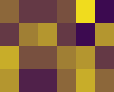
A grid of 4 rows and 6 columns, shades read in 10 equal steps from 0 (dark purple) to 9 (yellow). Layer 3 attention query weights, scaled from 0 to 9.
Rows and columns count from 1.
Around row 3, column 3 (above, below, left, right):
6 1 3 5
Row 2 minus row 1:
-2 3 4 -1 -9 6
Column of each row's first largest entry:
5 3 1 5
